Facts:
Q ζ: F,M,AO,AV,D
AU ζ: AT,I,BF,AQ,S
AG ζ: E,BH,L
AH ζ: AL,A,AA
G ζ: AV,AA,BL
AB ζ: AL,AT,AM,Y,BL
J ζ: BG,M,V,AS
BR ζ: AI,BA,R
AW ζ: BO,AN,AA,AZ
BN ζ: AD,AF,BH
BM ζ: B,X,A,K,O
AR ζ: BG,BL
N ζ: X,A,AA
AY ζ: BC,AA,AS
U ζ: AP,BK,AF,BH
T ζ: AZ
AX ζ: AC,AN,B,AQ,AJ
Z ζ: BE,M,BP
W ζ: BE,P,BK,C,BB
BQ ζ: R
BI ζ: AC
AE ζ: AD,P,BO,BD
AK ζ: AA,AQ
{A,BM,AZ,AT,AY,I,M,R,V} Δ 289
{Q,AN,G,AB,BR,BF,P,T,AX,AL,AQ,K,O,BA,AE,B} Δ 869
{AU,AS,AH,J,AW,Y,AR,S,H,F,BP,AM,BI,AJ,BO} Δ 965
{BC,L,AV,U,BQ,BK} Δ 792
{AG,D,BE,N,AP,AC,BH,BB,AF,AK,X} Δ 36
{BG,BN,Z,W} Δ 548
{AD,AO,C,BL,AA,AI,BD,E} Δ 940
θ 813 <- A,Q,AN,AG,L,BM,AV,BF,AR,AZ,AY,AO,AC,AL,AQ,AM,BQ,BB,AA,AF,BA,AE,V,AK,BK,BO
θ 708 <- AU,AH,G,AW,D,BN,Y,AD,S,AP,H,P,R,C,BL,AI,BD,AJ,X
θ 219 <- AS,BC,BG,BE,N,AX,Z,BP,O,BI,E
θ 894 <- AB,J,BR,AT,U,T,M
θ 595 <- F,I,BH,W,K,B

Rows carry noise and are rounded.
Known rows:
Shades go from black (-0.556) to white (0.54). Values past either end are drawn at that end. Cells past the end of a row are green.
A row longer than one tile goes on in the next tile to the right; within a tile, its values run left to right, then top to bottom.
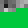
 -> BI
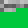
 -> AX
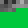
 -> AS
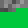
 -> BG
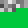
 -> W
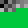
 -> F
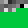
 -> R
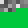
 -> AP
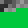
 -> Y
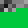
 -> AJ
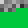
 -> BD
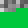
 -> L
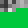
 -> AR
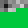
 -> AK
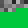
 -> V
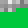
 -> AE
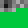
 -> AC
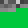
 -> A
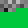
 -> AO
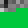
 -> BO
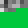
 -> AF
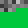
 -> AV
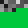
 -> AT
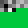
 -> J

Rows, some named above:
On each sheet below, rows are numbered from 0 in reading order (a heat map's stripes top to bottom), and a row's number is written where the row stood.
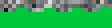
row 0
AO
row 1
N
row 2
O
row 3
AV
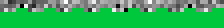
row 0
R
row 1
H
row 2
Q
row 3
Q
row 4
U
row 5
Q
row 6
AI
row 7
AY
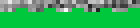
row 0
AE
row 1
E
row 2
BM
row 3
T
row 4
I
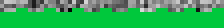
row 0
AX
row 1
AM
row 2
M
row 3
E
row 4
BC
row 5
AG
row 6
Z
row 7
G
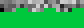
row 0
BL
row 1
BN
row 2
T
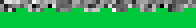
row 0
AB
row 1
BR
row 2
BC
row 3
BQ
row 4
BH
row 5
BA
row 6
D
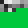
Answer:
AB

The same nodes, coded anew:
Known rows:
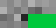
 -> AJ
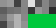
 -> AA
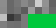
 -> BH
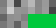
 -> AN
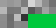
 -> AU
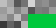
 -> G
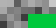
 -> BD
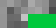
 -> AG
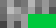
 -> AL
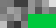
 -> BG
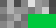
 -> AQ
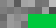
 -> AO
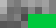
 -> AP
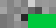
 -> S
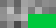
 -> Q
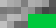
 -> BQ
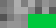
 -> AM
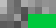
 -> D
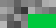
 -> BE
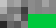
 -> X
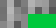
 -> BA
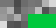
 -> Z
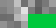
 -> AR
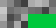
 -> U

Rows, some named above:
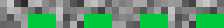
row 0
AB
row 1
U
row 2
V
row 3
U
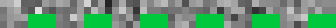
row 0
BM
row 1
AK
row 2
O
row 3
AO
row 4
AT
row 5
Q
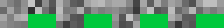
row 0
AY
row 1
BN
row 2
N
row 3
BN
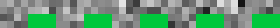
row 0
AC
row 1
Q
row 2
BR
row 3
BL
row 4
T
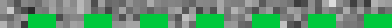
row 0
M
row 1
BO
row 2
F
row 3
J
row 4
V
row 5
BG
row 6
W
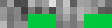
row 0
E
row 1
AE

